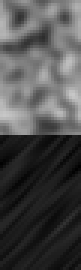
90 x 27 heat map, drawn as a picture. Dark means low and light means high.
It is made of 2 by 1 panels. Panel 1,1: middling, blotchy, strong in contrast. Panel 2,1: very low, slanting up to the right, faint in contrast.
